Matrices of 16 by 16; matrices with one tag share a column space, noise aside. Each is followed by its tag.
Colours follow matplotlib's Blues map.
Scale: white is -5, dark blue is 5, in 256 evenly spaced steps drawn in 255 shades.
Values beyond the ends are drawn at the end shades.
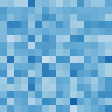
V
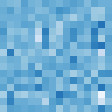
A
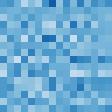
V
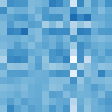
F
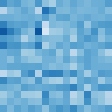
A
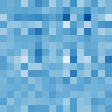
F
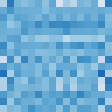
V
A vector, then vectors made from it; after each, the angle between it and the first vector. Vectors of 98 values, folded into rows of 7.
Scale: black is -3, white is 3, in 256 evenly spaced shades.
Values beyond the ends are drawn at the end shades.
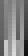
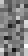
partly opposed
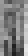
nearly opposite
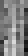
nearly parallel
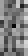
partly opposed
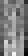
nearly parallel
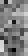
partly opposed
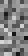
orthogonal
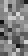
orthogonal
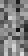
partly aligned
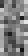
partly opposed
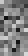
orthogonal
